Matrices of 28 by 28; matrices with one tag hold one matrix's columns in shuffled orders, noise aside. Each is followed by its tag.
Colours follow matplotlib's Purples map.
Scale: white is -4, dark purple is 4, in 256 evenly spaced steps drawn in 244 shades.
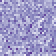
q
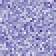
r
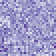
q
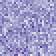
q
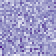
q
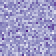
r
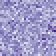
r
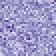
r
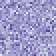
r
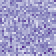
q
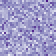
r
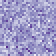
q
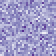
r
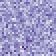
q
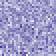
q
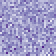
q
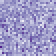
q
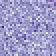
r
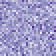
r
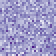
q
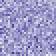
q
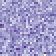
q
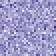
r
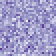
q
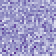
q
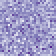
q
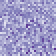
q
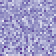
q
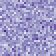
r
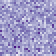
q
